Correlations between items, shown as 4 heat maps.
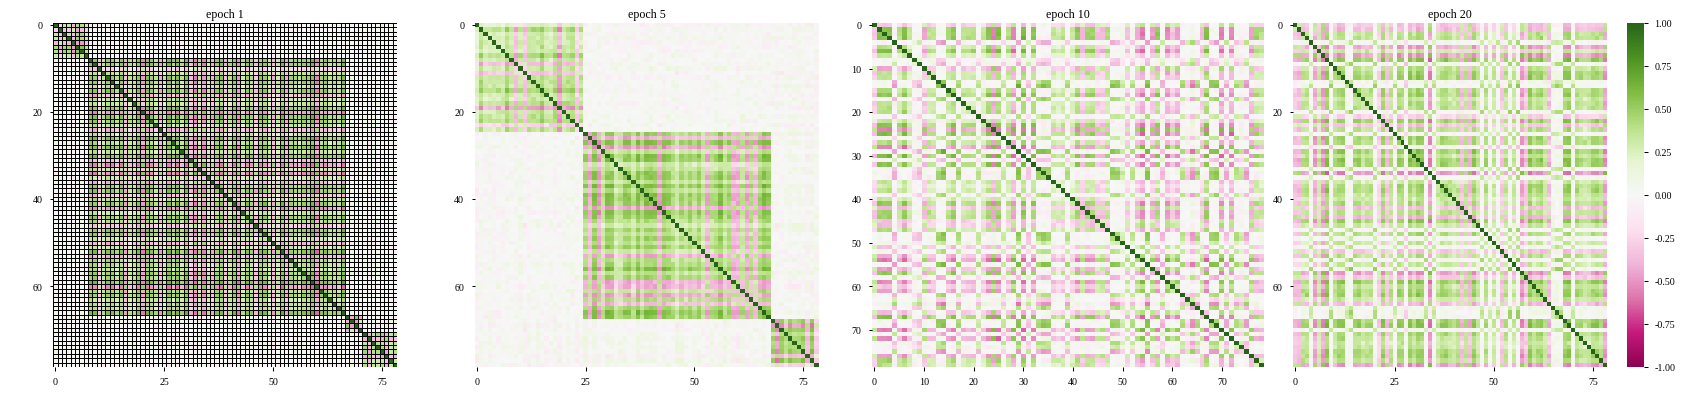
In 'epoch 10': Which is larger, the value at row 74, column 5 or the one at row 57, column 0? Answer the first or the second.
the first
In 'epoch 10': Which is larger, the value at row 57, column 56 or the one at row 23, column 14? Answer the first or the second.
the second
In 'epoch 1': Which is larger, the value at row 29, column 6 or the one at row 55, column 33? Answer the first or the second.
the second
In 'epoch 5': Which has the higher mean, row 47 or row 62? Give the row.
47
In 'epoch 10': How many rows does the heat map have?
79
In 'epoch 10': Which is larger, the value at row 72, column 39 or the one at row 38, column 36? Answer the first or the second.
the second
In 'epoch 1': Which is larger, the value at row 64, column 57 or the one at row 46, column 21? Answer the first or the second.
the first
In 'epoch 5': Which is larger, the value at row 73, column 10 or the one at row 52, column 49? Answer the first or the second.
the second
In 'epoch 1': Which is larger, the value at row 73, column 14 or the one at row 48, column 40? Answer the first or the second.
the second
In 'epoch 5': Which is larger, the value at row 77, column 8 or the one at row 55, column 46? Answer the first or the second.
the second
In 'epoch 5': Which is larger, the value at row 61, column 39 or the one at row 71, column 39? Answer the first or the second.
the first
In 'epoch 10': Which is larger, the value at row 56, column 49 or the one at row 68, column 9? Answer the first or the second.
the first
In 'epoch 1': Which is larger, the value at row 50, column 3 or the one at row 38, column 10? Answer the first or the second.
the first
